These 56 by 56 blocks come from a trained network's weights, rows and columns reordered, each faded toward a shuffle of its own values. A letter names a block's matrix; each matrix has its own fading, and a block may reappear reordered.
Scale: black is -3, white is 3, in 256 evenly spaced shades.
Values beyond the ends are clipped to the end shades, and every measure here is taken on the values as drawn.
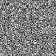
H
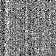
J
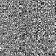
H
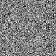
H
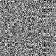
H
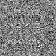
H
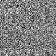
H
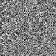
H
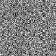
H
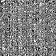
J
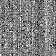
J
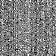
J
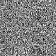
H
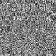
H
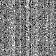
J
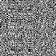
H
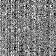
J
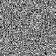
H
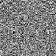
H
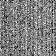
J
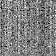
J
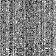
J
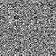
H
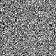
H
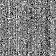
J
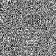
H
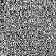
H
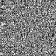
H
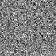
H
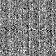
J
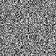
H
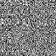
H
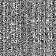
J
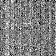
J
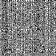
J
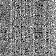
J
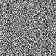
H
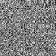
H
